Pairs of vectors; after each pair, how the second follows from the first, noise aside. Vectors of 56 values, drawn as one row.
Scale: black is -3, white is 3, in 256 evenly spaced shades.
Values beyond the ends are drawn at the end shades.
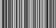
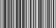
wrapped around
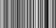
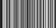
wrapped around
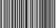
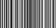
wrapped around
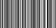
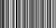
wrapped around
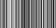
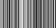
wrapped around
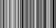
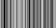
wrapped around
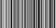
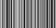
wrapped around
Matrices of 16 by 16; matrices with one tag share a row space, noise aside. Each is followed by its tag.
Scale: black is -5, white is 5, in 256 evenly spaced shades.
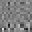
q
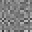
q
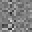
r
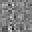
r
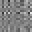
q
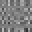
q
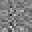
r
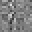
r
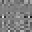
q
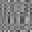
q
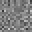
q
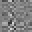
r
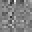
r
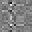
r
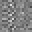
r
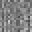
q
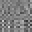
q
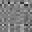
q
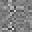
r
